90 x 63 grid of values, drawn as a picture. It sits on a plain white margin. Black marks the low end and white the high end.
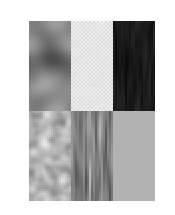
The table splits into 2 rows of 3 panels. Panel 1,1: middling, smooth. Panel 1,2: very high, checkered, faint in contrast. Panel 1,3: very low, streaked downward, faint in contrast. Panel 2,1: high, blotchy. Panel 2,2: middling, streaked downward. Panel 2,3: high, flat.
